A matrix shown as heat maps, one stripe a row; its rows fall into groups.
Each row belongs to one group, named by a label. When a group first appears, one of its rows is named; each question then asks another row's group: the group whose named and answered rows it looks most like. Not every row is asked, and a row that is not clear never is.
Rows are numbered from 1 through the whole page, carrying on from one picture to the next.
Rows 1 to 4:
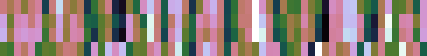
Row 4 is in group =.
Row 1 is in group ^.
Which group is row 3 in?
^
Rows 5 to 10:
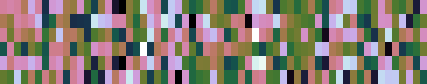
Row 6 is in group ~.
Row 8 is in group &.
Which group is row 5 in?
^
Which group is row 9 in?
^
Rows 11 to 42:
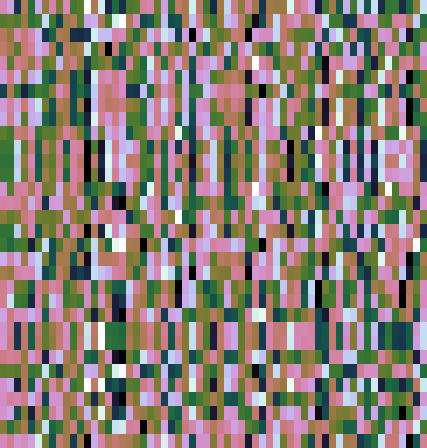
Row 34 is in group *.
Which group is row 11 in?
*
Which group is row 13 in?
~
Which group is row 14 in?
*
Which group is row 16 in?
~
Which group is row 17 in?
&
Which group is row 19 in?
~
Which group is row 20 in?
=
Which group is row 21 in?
=
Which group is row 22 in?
=
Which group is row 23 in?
=
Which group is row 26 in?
=
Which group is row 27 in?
=
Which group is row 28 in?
&
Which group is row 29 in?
~
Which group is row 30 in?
~
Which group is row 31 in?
*
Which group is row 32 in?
*
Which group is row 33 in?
^
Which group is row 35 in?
*
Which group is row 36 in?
^
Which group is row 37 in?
&
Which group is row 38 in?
*
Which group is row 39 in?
^
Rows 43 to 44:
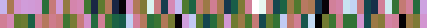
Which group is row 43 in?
^
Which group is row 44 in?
*
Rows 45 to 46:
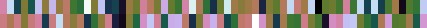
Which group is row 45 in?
*
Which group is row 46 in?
^
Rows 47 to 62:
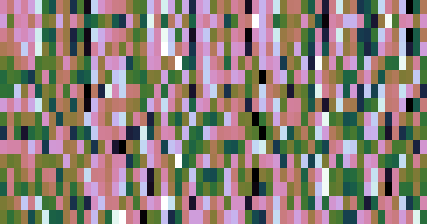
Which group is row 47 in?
~
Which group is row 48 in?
^
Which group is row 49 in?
~
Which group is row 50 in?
~
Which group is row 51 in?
=
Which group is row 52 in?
&
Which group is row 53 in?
=
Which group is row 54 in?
~
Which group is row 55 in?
&
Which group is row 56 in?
&
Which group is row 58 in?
=
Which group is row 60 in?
&
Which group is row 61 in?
~
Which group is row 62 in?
&
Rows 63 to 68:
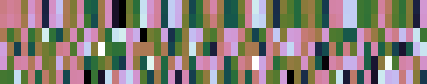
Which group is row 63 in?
^
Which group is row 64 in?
^
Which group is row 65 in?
&
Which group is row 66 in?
*
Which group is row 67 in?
^
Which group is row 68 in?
=
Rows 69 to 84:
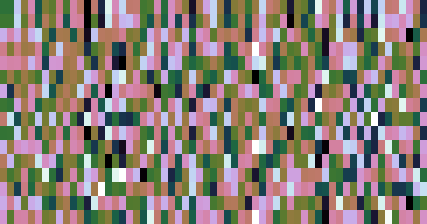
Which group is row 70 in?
=
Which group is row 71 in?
~
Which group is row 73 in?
^
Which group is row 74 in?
&
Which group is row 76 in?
=
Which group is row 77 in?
*
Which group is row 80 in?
*
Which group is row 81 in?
&
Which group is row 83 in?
~
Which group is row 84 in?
^
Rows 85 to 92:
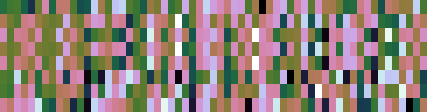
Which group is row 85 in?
&
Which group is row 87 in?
^
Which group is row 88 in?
=
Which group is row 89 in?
^
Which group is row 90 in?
=
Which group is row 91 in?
=
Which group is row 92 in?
~
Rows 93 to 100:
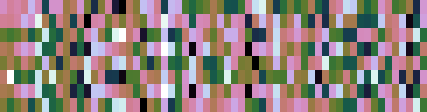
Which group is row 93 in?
^
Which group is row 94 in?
~
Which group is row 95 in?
&
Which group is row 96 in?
~
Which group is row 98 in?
*
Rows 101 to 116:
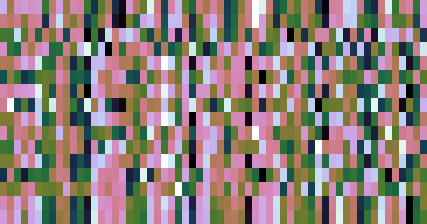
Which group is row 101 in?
^
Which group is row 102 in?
^
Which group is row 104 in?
*
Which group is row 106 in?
&
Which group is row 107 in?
~
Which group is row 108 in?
*
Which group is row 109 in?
~
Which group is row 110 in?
^
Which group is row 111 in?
=
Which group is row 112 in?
~
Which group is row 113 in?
&
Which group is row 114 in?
=
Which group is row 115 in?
~
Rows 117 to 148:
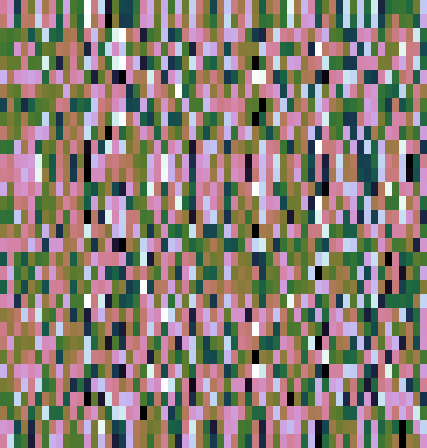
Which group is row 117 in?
*
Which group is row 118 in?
*
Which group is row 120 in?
=
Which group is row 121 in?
&
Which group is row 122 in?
^
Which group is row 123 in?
=
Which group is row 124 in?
&
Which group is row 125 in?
&
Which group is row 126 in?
*
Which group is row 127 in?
=
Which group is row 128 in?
~
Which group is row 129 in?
~
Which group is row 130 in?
^
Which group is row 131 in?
=
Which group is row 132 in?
=
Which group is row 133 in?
&
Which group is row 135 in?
&
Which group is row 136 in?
*
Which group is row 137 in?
&
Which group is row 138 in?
*
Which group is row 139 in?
~
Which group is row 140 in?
^
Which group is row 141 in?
*
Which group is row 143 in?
^
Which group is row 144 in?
~
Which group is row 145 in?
=
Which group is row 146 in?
&
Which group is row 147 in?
*
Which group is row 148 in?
*
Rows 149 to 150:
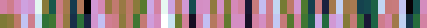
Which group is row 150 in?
~
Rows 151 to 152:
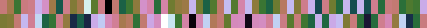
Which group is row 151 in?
*
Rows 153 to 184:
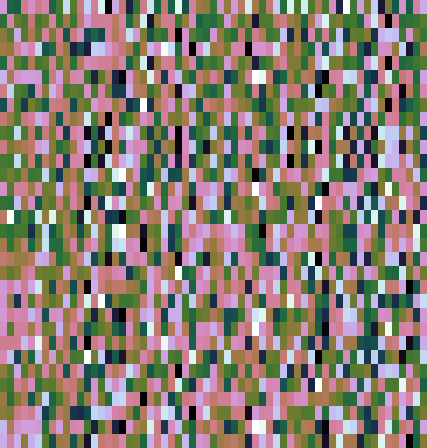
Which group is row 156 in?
~
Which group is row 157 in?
&
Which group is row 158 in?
^
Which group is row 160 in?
&
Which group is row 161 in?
*
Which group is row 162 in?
=
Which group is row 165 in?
&
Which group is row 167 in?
=
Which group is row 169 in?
&
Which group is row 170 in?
&
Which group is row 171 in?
*
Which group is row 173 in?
~
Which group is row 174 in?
*
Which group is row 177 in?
~
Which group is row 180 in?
=
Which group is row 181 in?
&
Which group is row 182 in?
~
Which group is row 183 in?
^
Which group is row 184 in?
~
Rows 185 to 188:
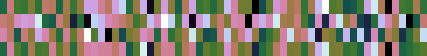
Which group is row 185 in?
&
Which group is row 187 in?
*
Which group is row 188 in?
&
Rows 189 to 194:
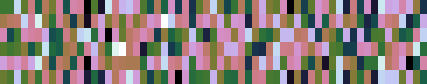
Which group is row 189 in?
=
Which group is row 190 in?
~
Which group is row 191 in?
*
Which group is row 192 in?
&
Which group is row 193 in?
~
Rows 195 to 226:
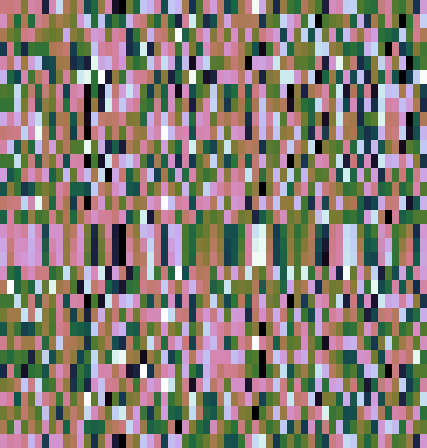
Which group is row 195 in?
^
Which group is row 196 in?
*
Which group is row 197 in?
=
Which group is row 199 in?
~
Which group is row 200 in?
*
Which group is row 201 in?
=
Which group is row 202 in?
=
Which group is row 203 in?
~
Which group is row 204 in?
~
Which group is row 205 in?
*
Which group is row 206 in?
=
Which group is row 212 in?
^
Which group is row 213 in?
^
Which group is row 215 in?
*
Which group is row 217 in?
~
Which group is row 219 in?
^
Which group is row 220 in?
&
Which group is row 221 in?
&
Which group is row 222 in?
~
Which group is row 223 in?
*
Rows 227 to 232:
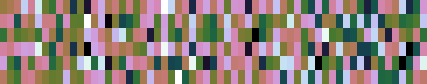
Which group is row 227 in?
~
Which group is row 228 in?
*
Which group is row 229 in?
&
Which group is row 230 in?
~
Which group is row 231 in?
*
